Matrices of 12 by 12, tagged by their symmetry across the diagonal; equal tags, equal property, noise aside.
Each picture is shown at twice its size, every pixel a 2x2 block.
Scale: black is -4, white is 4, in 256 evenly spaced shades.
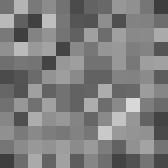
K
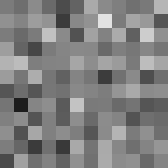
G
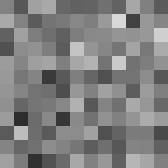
G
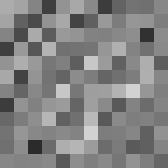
K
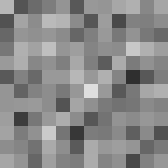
K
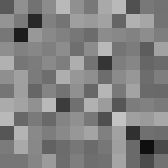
K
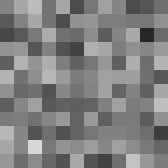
G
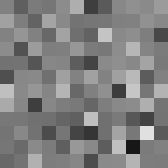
G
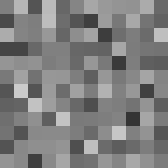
G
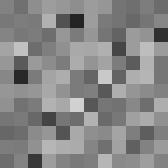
K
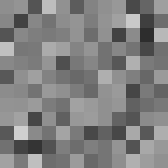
K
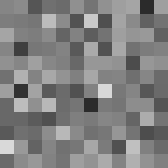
G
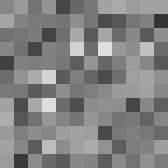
K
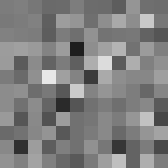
G
